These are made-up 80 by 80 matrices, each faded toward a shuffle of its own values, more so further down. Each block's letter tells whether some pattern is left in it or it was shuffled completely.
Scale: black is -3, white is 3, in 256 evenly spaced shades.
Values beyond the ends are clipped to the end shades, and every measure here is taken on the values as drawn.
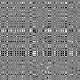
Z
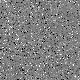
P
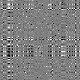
Z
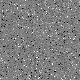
P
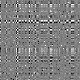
Z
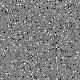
P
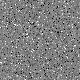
P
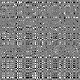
Z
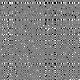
Z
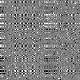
Z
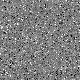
P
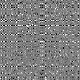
Z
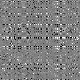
Z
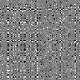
Z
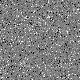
P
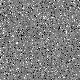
P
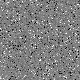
P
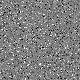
P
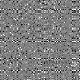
Z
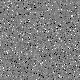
P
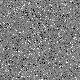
P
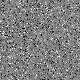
P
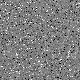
P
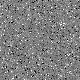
P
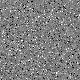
P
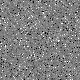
P
